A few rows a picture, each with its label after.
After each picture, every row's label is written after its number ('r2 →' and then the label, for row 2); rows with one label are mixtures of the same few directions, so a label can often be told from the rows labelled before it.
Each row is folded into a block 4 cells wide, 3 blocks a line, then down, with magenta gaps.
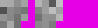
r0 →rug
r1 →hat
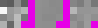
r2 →rug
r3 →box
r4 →rug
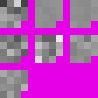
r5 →hat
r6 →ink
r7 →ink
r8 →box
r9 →ink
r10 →hat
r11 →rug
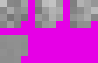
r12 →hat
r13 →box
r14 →box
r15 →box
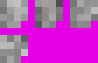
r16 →box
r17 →ink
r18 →box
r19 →rug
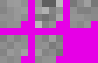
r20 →box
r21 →ink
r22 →hat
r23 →hat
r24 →hat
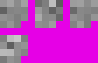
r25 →rug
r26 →hat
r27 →rug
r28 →ink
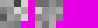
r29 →hat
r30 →rug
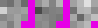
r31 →rug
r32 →rug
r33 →box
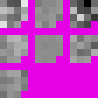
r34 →ink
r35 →rug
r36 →box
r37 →box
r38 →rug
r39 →box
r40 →ink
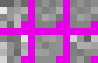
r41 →rug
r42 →box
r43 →box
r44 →ink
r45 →ink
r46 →hat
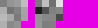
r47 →ink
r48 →rug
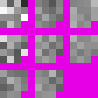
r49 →rug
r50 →box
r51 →ink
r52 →rug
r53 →hat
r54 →hat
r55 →ink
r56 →hat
